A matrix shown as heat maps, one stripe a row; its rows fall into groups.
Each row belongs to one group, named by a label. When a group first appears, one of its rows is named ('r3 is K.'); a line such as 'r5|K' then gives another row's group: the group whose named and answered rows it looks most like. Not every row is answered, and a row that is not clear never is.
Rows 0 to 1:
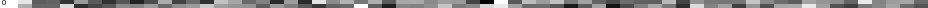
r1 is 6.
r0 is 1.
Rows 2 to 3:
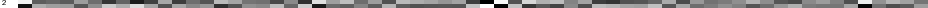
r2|1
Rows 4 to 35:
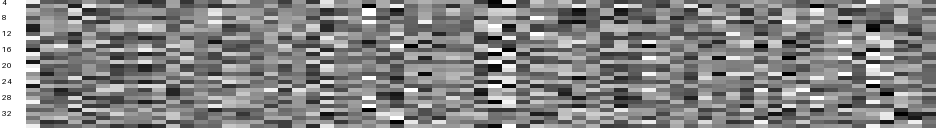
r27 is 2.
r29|1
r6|6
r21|1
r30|6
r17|1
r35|1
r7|6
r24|1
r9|6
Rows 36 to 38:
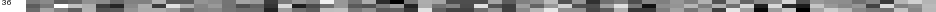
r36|2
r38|2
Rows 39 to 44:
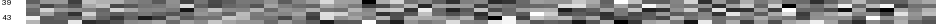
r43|1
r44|6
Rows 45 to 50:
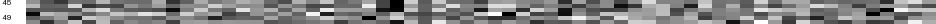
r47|2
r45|2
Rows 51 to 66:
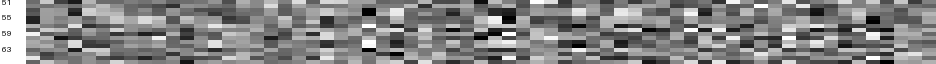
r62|6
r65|1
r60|2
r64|2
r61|6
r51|2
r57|6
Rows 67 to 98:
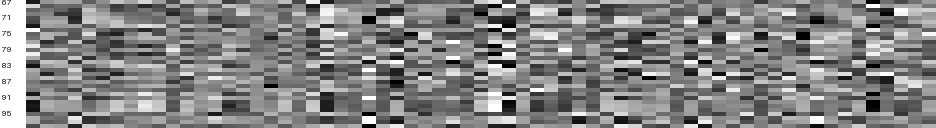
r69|2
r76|2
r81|6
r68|1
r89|2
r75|2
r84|6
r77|6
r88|2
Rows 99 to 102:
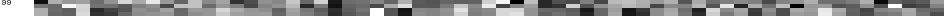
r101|6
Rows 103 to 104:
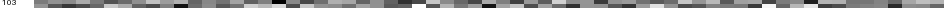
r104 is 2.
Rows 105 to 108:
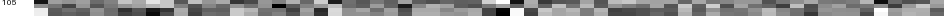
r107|1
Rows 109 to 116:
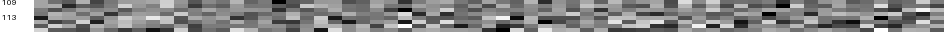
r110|2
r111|2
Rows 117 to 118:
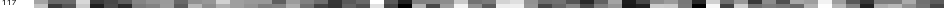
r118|6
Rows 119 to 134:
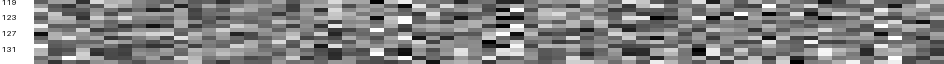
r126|6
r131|6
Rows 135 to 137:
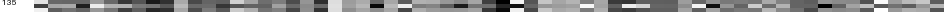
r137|1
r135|1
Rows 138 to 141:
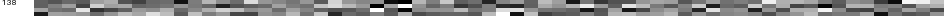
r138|2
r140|6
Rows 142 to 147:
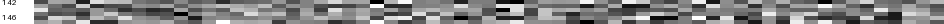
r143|6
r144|1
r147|6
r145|2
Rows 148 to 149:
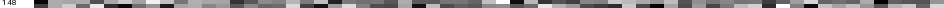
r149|2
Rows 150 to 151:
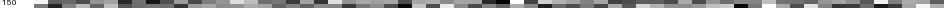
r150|1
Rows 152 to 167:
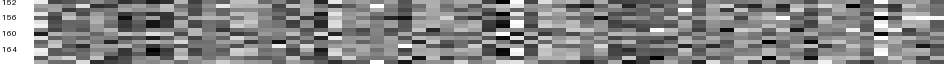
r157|1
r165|1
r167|6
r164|1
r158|1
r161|1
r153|6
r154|2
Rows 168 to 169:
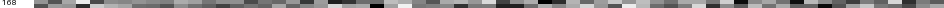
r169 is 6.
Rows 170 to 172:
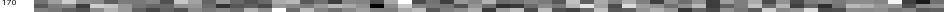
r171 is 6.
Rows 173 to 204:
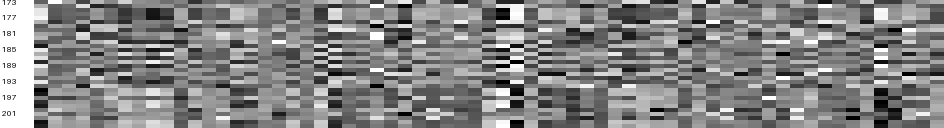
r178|6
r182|6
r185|1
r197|2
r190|6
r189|1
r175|1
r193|1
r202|6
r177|1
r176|1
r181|6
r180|2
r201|2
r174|6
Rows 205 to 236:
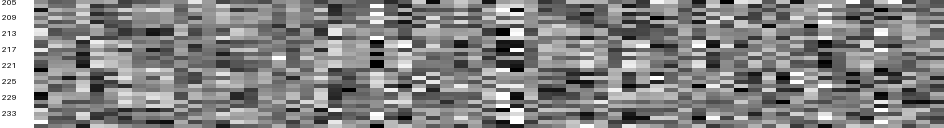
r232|1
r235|1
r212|1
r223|6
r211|2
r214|6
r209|6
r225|6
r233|6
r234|6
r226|6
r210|6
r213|1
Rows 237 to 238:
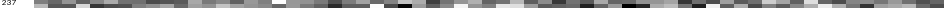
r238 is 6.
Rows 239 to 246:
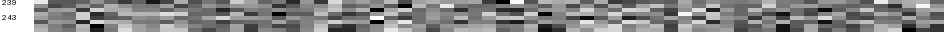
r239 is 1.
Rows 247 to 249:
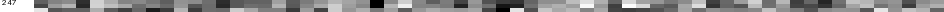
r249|1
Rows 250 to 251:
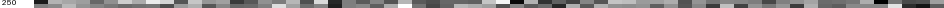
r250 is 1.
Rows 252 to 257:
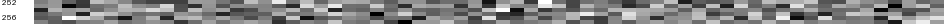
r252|2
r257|2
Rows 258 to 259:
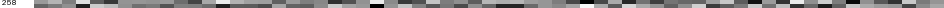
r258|6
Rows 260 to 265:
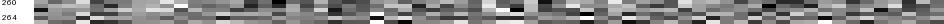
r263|6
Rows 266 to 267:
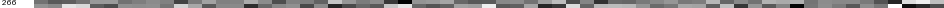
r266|2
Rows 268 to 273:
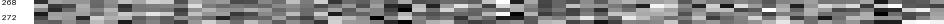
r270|2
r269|6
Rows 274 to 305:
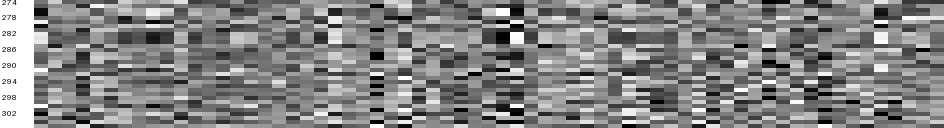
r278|2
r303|2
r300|1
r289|2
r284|1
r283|1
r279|1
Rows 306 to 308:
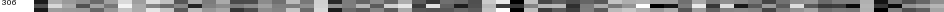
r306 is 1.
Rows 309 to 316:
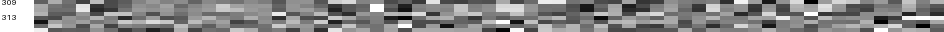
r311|6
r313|2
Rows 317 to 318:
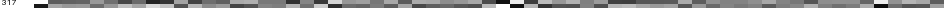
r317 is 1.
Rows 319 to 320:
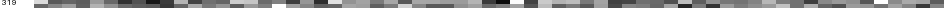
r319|1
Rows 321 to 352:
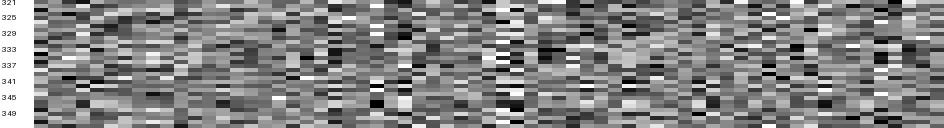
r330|2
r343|6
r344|1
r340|2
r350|6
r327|6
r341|6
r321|2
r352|2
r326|1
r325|2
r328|2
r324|2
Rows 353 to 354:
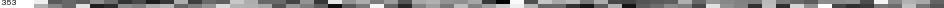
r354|6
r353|1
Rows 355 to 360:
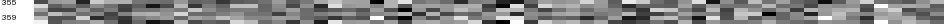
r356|1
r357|6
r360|1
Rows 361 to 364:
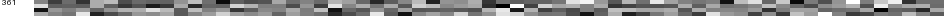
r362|1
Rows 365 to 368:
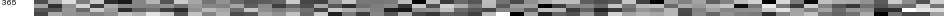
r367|2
